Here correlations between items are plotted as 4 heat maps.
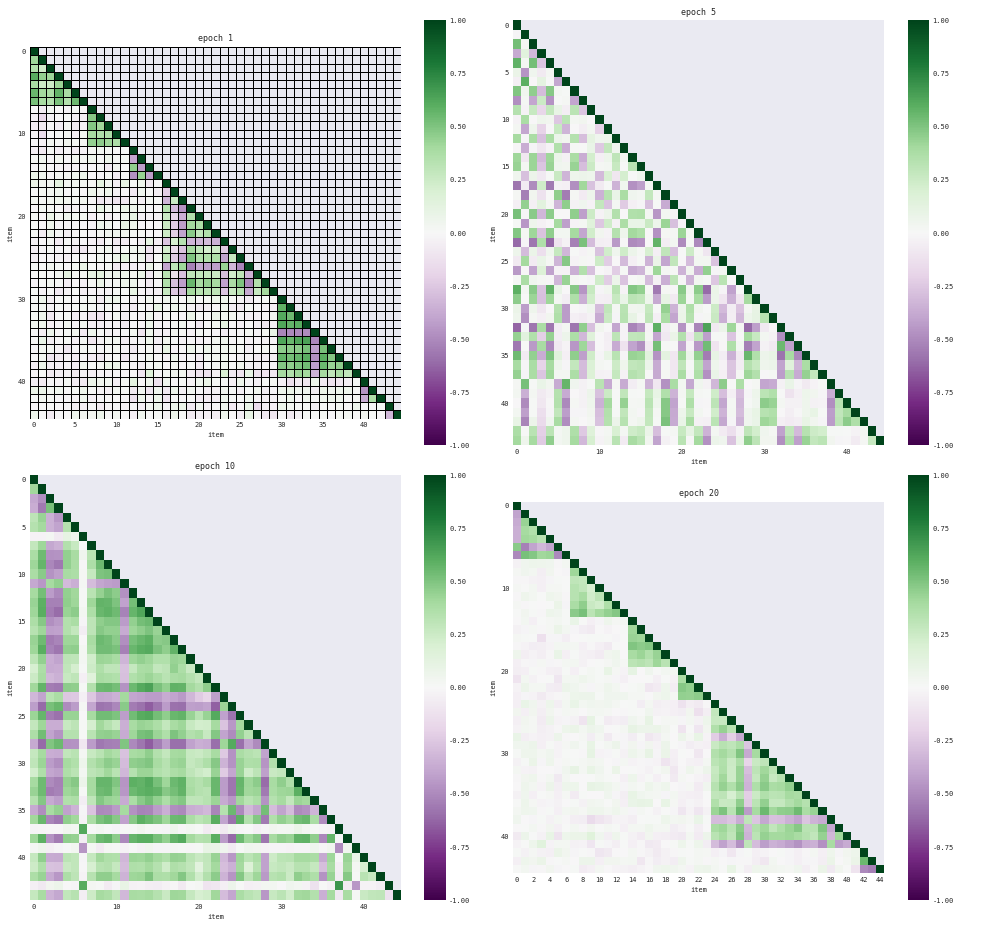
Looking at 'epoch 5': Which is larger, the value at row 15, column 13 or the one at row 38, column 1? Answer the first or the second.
the second
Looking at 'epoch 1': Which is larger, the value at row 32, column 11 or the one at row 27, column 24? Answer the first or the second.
the second
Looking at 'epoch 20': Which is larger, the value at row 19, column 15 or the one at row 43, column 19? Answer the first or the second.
the first
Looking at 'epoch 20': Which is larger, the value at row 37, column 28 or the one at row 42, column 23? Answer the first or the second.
the second
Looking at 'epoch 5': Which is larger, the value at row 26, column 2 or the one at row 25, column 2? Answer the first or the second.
the second
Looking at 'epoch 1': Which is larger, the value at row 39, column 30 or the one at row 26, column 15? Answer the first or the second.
the first
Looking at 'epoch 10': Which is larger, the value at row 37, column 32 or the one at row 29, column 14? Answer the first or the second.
the second
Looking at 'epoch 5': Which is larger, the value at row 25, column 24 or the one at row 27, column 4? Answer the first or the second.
the second
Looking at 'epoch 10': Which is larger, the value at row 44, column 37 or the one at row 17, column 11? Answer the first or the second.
the first
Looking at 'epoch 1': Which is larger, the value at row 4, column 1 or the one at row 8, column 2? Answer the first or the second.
the first
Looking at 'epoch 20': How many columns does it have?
45
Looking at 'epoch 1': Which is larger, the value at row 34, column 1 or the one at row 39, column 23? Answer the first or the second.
the second
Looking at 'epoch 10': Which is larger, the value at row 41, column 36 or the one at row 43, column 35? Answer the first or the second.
the first
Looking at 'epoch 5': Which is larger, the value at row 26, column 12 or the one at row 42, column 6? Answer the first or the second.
the first
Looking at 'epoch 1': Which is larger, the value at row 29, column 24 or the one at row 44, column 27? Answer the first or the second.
the first
